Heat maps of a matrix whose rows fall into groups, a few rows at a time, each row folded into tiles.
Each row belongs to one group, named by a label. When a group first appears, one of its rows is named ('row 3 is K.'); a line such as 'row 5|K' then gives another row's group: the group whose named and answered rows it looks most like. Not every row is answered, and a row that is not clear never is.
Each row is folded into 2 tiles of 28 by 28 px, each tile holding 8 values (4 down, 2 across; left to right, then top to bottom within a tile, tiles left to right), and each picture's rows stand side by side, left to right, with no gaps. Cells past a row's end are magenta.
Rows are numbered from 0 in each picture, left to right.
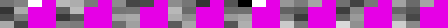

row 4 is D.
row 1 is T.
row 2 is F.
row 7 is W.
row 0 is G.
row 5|W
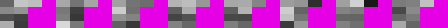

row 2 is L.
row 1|W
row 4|T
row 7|G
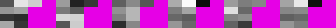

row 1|F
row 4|L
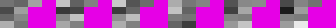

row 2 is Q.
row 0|G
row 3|L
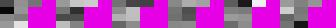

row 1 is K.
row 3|K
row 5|L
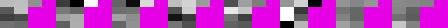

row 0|T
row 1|D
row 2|D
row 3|T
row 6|W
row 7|W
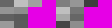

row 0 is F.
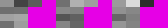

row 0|F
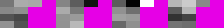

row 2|D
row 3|T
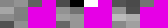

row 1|D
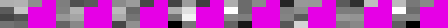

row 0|T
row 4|L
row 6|D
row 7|L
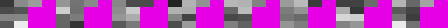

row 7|W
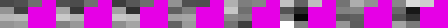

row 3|F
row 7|K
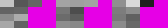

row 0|Q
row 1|K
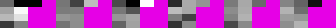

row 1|D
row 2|D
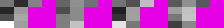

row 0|G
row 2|G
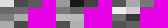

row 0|Q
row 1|F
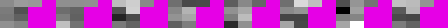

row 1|W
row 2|T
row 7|T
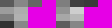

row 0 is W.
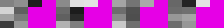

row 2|W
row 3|D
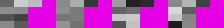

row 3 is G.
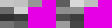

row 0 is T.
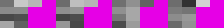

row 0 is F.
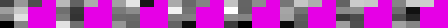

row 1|W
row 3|L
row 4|L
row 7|K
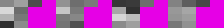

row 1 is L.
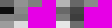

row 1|W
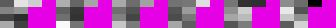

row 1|W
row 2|W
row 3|G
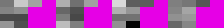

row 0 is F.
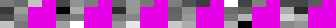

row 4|Q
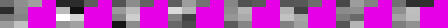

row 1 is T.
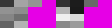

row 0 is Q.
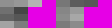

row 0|K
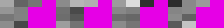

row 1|K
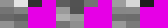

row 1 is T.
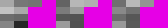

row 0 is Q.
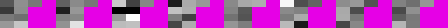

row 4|K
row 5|Q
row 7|G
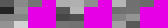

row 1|T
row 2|Q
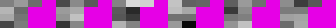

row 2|K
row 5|F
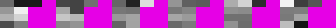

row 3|F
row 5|Q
